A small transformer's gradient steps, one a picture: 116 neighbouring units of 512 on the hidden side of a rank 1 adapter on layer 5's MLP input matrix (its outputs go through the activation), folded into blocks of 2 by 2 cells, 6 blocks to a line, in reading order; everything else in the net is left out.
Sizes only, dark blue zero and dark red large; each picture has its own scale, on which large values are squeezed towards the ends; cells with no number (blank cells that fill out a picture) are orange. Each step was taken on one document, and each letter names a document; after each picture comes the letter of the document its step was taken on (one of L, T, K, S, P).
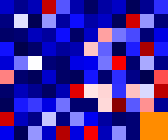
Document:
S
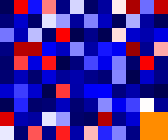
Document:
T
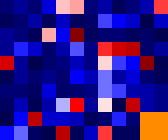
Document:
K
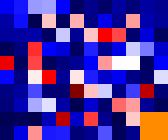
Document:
S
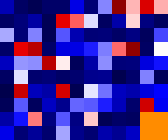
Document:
T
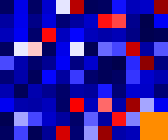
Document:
K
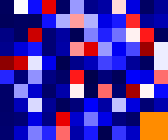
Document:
S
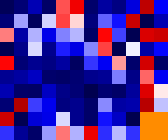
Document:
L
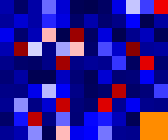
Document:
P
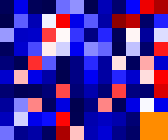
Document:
L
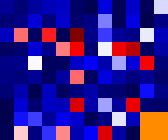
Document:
K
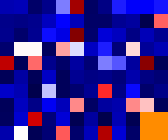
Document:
K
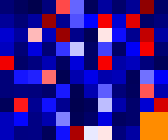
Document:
L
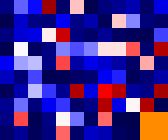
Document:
P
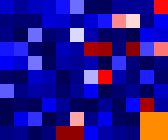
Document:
L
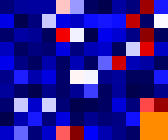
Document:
L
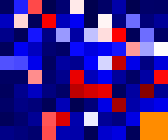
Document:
S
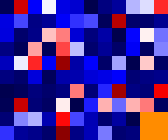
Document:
P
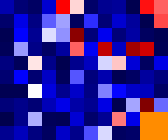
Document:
K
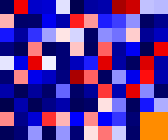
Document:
T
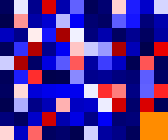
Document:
P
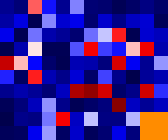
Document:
S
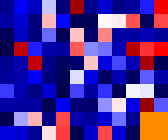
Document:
K
